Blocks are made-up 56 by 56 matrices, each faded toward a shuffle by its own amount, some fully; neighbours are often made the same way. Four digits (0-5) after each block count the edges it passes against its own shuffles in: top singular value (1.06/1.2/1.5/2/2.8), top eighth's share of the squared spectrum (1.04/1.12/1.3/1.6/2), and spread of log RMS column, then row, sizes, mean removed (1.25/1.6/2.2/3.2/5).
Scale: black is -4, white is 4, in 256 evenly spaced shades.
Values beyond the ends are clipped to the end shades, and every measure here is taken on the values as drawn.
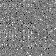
3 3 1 1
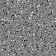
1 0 0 0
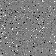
2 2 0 1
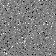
2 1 0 0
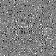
4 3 1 1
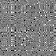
4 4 2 2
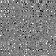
4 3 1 2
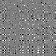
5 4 3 3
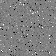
1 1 0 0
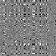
5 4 3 2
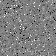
0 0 0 0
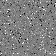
0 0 0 0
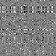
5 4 2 3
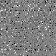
3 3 0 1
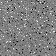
1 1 0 0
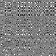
4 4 2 3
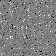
2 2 0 0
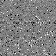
3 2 0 1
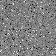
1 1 0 0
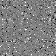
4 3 1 1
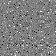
3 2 1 0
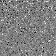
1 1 0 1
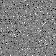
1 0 0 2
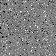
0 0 0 0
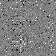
3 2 1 0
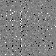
4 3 2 1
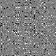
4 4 2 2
